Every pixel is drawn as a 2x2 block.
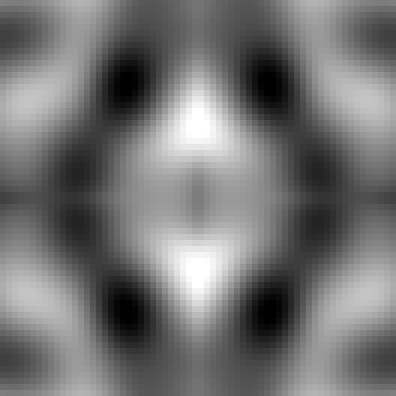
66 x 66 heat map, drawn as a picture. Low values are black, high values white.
Slope: none. Mirror symmetry: left to right and top to bottom. Lone odd cells: none.
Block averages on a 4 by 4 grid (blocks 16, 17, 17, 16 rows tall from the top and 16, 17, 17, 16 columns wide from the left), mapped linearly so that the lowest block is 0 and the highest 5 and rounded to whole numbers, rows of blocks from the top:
5 0 0 5 / 2 5 5 2 / 2 5 5 2 / 5 0 0 5
